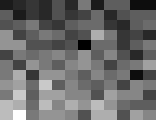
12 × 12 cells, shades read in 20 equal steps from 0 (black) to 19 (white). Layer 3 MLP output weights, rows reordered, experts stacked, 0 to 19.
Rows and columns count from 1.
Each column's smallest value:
2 2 4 3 4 3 0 2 3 3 1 1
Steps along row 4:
down up up down down up up down down up down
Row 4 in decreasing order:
13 11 9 9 8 7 6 5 5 5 4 3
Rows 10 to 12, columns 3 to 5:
7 12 12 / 8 14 10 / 9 11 11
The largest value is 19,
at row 12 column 2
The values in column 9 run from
3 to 13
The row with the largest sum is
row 12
